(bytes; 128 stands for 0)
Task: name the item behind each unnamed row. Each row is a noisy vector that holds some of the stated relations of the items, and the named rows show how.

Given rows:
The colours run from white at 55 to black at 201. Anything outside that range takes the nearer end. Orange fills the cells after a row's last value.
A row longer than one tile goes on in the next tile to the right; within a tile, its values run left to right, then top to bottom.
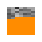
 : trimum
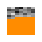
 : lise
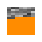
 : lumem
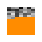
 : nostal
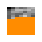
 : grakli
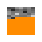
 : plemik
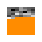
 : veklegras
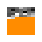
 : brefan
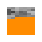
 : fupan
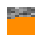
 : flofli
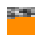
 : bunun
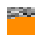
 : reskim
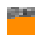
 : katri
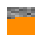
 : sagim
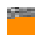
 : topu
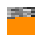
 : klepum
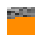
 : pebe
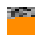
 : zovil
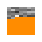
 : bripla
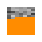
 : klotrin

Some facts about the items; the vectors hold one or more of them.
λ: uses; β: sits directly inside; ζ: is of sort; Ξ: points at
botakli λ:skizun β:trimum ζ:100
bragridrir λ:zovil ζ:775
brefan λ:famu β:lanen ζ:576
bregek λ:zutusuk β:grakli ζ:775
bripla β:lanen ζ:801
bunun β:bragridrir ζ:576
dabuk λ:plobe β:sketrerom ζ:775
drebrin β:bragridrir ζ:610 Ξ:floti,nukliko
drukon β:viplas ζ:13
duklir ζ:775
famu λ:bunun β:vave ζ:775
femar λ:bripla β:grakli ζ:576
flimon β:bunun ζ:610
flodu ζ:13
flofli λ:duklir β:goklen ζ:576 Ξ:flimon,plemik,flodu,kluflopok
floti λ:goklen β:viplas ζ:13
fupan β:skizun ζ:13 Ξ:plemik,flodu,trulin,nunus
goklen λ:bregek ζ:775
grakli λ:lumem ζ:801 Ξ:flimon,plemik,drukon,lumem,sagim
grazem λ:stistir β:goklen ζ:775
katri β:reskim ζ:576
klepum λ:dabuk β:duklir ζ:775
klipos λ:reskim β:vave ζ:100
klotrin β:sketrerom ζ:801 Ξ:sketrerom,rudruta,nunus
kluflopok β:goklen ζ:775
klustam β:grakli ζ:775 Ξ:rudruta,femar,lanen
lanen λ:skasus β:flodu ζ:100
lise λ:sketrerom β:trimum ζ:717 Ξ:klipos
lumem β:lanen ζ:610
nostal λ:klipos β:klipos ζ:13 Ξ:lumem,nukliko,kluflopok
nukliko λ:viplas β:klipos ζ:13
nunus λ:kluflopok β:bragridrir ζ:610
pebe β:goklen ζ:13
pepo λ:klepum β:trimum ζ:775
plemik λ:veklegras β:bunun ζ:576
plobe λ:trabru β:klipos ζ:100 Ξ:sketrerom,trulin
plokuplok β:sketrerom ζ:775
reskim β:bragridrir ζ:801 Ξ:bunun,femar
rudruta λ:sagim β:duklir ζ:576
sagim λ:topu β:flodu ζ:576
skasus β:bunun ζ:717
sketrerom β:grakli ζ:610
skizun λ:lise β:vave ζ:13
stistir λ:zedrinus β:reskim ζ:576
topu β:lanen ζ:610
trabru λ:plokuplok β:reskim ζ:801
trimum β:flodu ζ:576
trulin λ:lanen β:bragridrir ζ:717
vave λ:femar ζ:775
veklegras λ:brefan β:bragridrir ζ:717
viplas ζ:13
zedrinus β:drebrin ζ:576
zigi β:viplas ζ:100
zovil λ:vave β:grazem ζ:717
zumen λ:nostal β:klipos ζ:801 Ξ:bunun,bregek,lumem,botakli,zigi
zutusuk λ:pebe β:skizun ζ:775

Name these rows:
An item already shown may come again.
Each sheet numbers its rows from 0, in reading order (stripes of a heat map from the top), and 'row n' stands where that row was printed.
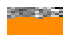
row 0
rudruta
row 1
plobe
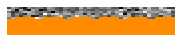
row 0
zovil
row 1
veklegras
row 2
botakli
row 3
nukliko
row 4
femar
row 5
trabru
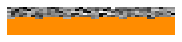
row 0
zovil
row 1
grazem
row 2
goklen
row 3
bregek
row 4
floti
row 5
sketrerom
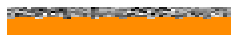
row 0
zutusuk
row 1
brefan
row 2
flodu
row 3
grakli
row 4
goklen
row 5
vave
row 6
reskim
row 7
lanen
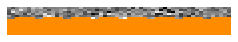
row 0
drebrin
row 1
lanen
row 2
zigi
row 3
famu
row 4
zumen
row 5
goklen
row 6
bragridrir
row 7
pepo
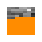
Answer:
plokuplok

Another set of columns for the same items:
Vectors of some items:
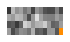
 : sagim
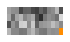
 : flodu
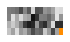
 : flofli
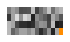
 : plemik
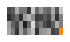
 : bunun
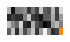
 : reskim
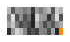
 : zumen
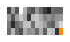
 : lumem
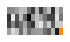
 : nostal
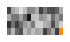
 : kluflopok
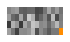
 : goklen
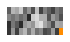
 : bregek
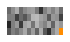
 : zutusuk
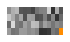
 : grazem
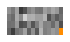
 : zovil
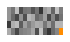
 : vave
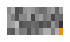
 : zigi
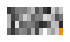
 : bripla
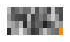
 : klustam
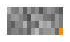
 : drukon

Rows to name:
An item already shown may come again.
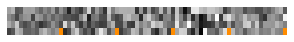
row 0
zigi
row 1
femar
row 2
floti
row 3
plobe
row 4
flodu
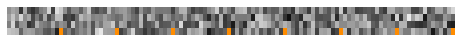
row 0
grakli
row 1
pebe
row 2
rudruta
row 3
bragridrir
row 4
bregek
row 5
bunun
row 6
trimum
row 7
plemik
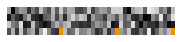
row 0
reskim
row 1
plemik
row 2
trabru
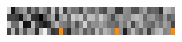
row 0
reskim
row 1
lise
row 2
brefan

